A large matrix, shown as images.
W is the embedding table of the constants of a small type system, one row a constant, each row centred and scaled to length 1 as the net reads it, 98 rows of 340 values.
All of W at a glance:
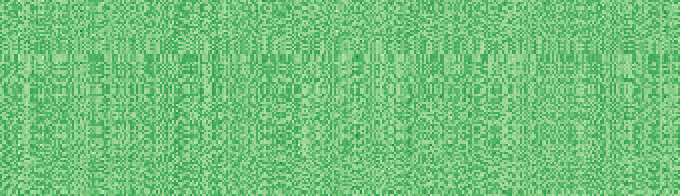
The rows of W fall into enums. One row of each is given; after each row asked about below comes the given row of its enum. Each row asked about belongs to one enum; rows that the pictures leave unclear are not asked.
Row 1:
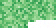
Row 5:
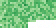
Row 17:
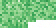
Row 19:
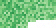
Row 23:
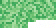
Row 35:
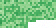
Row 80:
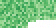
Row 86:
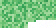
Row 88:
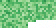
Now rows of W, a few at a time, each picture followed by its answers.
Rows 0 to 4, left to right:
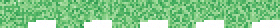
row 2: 5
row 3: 86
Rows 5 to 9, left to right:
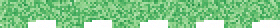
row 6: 35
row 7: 88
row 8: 5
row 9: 23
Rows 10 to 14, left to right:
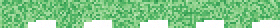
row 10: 86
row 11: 19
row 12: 88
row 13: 35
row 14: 23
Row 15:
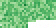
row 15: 5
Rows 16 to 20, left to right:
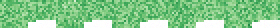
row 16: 88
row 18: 23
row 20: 1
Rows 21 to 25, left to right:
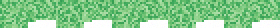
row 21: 23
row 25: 23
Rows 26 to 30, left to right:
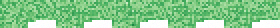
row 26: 23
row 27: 35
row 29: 35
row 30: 35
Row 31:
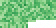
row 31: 5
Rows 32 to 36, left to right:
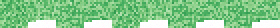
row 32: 80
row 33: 35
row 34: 80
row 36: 35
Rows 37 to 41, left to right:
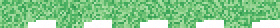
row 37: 86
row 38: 19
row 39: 23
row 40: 23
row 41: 35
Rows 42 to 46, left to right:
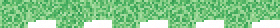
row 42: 86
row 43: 80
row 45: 86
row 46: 86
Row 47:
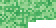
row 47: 35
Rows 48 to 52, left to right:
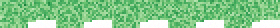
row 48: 5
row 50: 86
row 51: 88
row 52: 80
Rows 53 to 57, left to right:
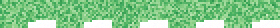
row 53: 23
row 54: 86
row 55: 19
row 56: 88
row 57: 5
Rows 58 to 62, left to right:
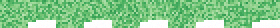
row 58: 88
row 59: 23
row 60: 80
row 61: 19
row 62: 35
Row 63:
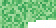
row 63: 86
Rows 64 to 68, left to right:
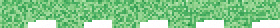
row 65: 88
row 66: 86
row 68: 35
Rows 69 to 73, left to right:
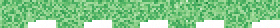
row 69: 86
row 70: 88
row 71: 88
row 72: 17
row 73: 86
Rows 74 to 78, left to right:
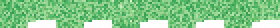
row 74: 19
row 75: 88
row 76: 17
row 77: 86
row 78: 80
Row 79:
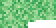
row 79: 1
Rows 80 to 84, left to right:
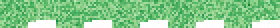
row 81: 35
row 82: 88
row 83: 19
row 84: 5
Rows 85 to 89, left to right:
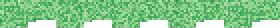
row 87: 23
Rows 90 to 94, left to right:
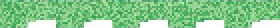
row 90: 19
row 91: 23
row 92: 88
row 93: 35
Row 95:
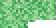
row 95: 1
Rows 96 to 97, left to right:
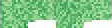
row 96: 1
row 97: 19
